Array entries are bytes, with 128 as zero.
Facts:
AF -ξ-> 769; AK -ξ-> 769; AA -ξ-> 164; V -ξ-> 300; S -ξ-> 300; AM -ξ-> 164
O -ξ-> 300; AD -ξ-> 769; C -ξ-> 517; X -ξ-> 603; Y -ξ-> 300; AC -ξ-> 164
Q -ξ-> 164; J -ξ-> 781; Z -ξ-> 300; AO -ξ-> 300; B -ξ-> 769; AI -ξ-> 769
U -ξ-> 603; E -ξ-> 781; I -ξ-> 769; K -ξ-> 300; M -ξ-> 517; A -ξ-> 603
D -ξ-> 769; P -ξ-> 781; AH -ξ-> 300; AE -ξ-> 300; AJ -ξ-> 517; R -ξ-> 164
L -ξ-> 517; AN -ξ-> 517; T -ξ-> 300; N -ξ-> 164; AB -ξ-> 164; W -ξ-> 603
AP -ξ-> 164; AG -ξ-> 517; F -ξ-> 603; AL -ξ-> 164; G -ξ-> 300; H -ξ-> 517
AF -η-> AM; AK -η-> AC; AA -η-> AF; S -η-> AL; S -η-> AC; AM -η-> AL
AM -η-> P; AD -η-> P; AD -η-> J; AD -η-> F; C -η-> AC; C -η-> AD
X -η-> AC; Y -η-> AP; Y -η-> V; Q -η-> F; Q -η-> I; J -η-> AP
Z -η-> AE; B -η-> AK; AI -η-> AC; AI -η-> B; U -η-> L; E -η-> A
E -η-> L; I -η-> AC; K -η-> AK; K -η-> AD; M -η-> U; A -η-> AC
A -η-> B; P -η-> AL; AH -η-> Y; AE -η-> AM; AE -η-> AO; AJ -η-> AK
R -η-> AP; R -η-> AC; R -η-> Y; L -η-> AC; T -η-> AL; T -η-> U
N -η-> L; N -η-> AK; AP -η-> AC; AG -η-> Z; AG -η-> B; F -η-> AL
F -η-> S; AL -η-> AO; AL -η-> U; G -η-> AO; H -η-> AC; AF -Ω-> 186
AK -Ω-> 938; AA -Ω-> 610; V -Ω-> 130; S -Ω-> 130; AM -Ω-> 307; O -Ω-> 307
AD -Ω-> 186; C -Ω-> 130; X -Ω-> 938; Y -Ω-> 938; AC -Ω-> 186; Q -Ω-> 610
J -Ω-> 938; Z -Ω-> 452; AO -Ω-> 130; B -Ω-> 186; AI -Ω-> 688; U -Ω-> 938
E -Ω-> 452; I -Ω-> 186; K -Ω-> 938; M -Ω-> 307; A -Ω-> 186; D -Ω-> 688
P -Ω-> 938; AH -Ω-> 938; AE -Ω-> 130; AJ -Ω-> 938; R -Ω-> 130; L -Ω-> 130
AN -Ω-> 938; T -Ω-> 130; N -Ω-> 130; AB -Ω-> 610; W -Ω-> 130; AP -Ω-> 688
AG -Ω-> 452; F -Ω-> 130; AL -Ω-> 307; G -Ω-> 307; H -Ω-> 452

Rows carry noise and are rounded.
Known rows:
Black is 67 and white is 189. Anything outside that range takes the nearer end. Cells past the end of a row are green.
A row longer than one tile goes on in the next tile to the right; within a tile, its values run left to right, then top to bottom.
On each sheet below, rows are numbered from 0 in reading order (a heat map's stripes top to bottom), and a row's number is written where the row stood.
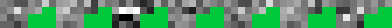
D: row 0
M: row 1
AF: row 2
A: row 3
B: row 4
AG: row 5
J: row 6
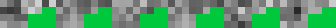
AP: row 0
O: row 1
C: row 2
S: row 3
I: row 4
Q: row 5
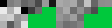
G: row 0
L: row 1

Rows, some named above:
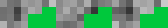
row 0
AB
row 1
AN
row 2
AC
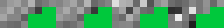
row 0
AN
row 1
AN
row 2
AJ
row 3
J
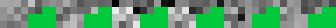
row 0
L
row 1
K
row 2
G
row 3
AO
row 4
AM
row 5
T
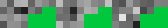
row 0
A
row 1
Q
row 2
P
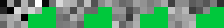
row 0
V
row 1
AJ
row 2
AL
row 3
Z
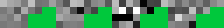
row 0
H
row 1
U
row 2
AA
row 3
E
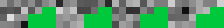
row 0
E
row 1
AE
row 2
X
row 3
N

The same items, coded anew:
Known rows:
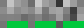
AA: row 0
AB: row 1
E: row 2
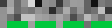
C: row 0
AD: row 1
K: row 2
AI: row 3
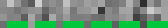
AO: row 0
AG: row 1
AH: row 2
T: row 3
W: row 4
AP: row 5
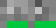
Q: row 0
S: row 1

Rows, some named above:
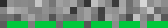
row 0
AC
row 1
Z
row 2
T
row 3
E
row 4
C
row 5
AM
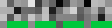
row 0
P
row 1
AF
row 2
A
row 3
N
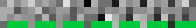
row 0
J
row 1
AM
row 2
AN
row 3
L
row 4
AJ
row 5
AJ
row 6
U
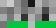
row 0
AE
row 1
AJ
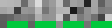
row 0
AL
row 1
Y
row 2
P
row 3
H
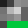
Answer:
X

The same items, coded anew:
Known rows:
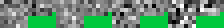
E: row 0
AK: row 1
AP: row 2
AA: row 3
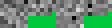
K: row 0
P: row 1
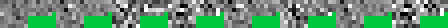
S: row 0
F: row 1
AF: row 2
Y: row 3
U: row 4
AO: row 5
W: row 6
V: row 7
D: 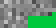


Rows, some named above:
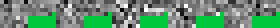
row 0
A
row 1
AJ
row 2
AF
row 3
AE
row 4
E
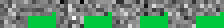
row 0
L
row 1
X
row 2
E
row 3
T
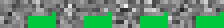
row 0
AB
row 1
C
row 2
AM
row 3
AL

